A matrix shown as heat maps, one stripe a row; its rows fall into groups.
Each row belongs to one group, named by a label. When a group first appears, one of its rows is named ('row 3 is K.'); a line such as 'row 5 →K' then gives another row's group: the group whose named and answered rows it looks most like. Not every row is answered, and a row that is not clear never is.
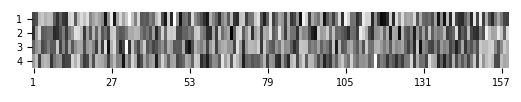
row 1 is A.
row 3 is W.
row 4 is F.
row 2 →W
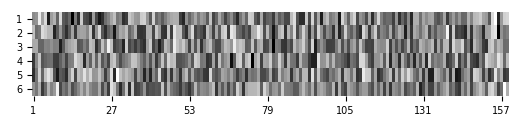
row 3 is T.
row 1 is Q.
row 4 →W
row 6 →W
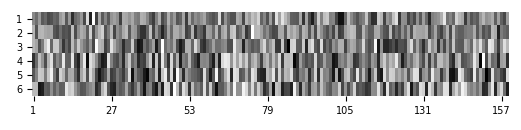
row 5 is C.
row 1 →W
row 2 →A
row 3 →F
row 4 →C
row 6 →T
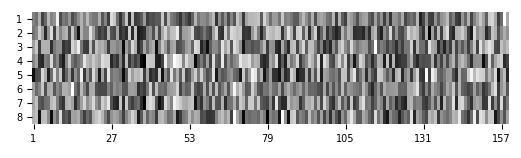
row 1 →W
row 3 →F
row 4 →T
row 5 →Q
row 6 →C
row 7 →T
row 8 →F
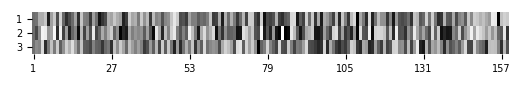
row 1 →Q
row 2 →Q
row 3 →C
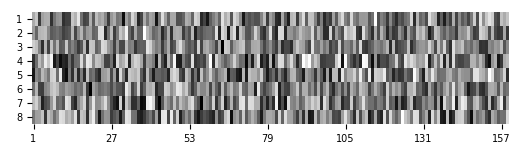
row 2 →A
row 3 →T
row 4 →A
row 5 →Q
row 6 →T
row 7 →T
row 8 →C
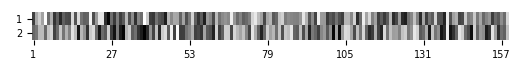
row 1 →A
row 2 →C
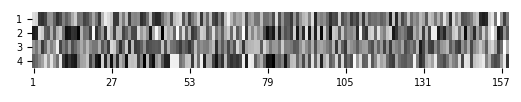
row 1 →T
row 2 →Q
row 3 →W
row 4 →Q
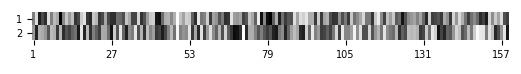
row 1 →T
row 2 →Q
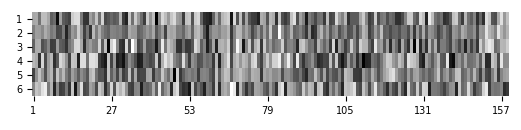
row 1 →F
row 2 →F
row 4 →C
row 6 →A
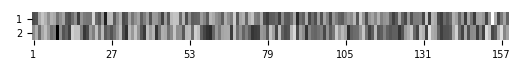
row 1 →Q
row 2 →F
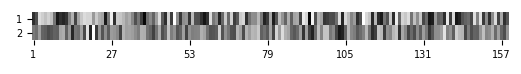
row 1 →A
